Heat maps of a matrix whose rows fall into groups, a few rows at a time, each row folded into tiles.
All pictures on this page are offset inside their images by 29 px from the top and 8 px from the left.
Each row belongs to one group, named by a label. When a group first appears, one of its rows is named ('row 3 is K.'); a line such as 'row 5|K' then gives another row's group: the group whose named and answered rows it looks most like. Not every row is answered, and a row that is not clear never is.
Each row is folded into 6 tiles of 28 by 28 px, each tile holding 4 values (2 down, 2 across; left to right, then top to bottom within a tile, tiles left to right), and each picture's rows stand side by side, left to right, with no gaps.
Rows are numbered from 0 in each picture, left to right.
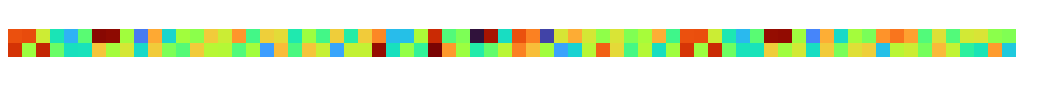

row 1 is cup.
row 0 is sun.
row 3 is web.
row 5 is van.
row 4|sun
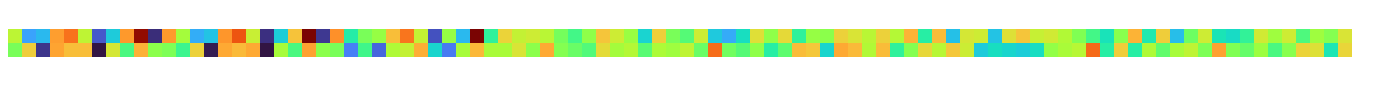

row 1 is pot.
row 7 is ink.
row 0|pot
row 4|ink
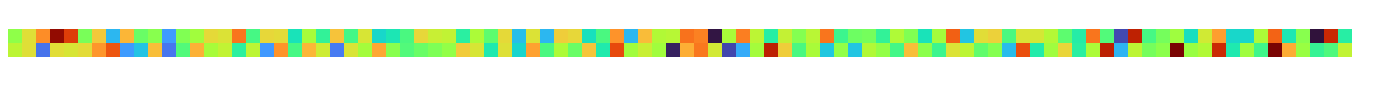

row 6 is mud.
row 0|van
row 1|cup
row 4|web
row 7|sun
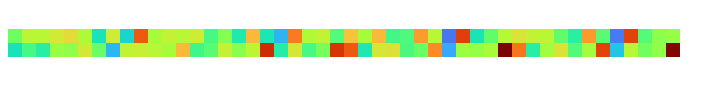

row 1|mud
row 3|mud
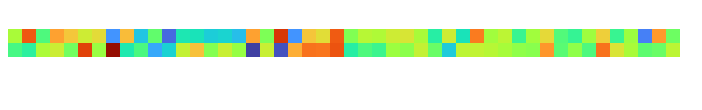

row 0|van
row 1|ink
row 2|pot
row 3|sun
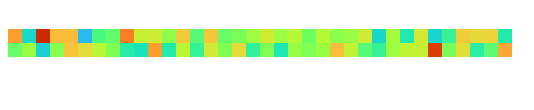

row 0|van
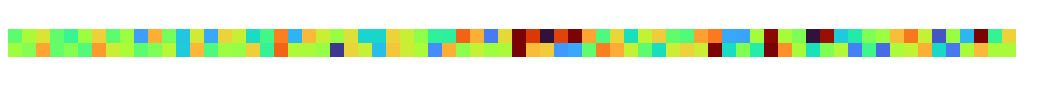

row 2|pot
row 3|web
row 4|sun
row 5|pot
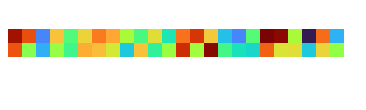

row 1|sun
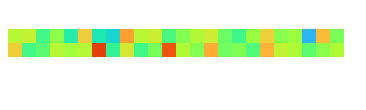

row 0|mud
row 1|sun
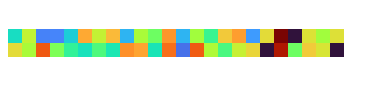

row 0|ink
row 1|cup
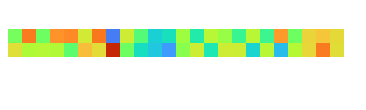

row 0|van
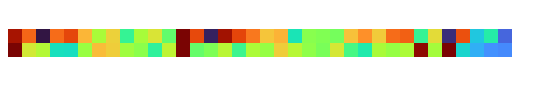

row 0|web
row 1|web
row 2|van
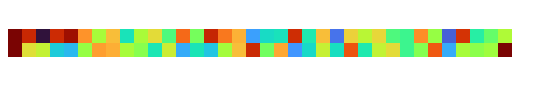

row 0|web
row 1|van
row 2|mud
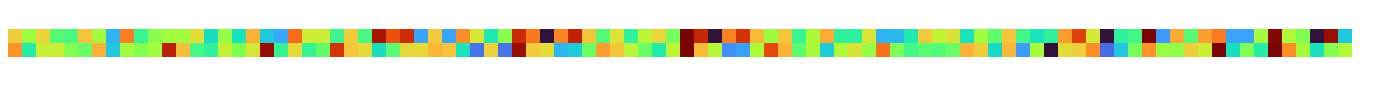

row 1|mud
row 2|van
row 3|web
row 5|ink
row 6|pot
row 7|sun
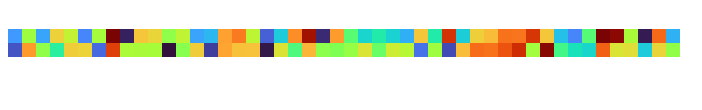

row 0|cup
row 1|pot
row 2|ink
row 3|sun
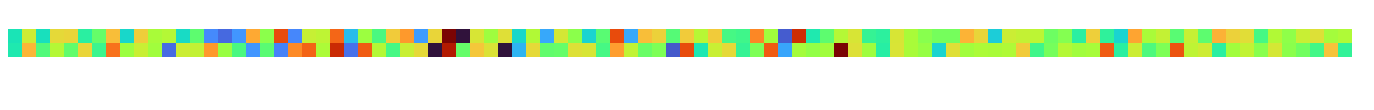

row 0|cup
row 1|ink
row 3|cup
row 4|mud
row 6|mud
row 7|van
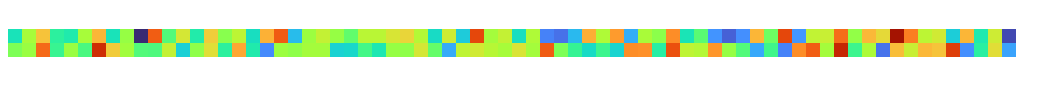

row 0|sun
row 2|pot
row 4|ink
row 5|van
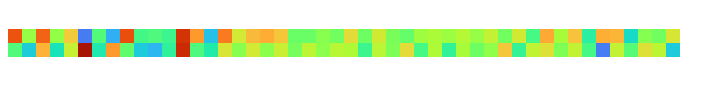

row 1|web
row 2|mud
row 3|cup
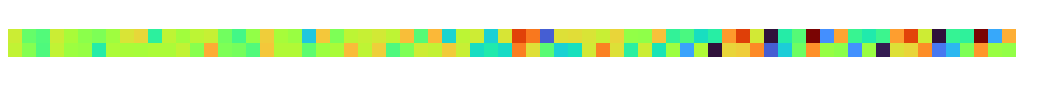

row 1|sun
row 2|van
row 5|pot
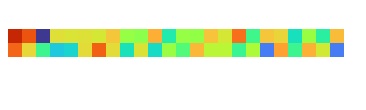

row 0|web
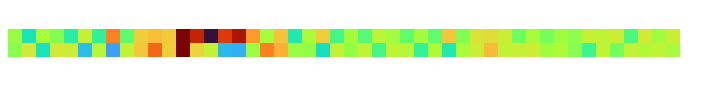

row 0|ink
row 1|web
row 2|ink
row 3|ink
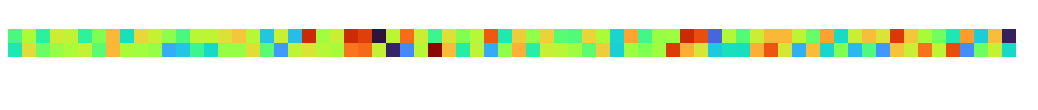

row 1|pot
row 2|web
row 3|mud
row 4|web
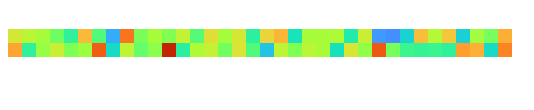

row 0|mud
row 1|cup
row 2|ink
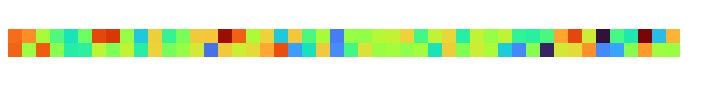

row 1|van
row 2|cup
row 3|pot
